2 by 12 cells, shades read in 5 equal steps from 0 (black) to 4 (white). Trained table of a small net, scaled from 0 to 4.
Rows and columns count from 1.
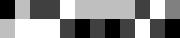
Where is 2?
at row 1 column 12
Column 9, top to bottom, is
3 1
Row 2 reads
3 4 4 4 1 0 1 0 1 4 1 0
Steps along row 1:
up down same up down same same same down up down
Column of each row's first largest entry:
5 2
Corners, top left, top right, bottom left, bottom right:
0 2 3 0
